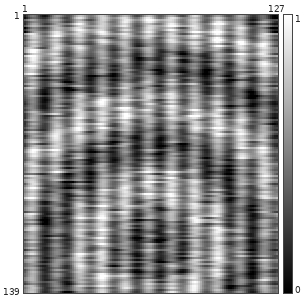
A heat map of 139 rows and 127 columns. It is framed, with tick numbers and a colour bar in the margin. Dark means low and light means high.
Overall the values sit about 50% of the way up the scale. Concentric rings centre on the bottom middle. There is no overall slope. Upright stripes repeat 11 times across the table.
